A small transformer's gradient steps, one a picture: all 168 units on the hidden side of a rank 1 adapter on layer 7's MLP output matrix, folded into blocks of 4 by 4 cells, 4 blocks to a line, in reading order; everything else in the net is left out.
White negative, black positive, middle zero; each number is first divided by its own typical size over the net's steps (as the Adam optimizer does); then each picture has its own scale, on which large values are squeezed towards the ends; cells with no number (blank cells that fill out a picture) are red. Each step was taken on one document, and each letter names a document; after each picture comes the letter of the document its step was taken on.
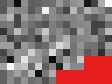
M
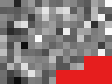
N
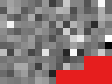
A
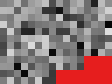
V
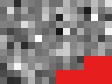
N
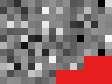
M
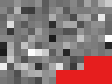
A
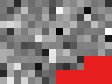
N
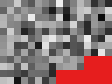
V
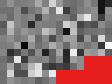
A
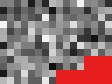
V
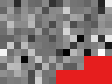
A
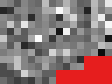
N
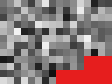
V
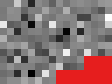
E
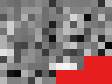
A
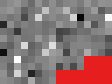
E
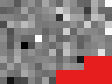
N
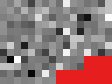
E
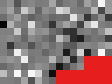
A
